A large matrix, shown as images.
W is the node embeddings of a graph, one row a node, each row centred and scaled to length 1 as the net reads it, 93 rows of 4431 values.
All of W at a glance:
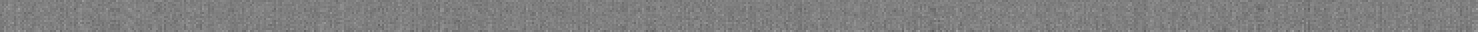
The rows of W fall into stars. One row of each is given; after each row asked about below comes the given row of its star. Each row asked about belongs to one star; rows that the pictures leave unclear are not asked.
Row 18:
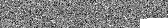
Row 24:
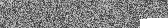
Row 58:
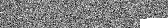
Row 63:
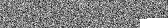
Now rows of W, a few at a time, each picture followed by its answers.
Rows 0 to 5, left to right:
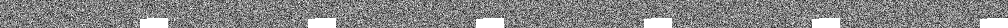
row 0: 58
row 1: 63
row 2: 63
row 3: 63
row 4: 24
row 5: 63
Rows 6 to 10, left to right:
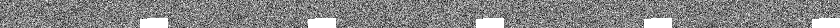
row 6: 18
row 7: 58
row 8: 24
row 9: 18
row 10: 24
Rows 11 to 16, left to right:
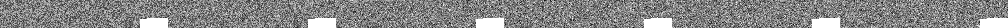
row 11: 58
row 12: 58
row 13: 24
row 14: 58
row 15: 24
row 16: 63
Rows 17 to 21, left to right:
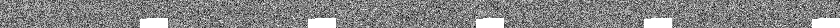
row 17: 63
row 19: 58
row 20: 24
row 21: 63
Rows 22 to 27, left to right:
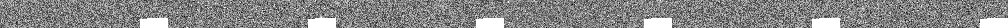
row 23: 58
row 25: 18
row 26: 18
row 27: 63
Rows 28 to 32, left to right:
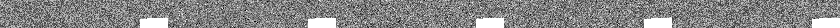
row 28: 24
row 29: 63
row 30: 24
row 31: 24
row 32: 18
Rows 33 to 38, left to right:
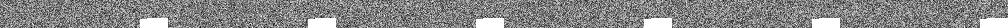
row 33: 24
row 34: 24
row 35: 63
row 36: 24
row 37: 58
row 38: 58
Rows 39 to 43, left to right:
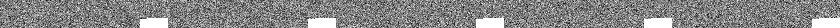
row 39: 58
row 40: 18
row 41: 24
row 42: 18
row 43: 24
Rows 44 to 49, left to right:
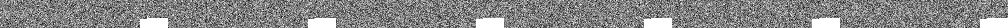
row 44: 58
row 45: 58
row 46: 18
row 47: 24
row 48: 63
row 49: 58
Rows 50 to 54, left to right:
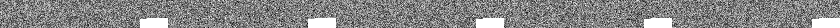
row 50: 58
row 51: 18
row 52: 58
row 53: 63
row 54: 24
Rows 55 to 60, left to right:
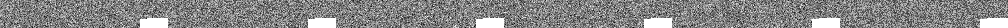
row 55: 24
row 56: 58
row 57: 58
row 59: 63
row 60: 63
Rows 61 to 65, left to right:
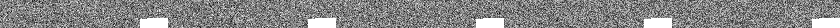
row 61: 63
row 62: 24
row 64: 24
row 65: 18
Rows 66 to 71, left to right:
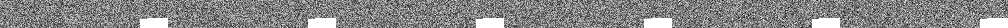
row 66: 24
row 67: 24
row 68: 58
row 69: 63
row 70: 58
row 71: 24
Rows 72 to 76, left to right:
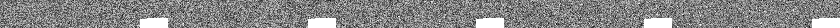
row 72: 63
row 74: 63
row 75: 24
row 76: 63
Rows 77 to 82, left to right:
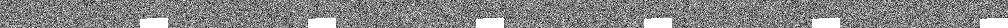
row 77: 18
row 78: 18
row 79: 24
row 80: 18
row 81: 63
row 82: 58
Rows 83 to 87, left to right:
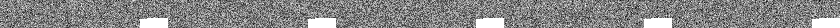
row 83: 63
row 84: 58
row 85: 18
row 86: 63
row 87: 18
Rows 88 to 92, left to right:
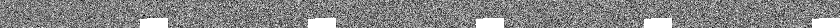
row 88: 18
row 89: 63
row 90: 24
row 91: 24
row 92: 18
